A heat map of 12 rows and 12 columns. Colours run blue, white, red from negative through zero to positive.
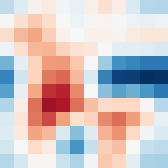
Calmest part: top middle. Ninth with the lowest average: middle right. Grain: blotchy. Lone odd cells: none.
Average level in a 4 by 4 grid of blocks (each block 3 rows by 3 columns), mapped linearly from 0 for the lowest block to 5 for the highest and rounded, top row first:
3 3 3 2 / 2 4 1 0 / 3 5 3 2 / 2 2 3 2
